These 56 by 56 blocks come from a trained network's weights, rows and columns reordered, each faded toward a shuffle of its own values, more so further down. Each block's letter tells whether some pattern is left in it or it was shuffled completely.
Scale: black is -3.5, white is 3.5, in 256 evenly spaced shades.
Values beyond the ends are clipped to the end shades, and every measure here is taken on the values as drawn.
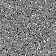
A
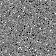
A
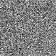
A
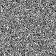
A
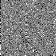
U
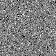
A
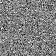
A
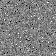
A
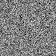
A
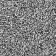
A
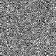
U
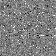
U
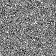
A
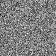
A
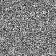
U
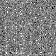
U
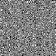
U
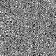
U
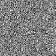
U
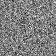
A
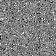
U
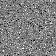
A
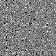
U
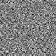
U
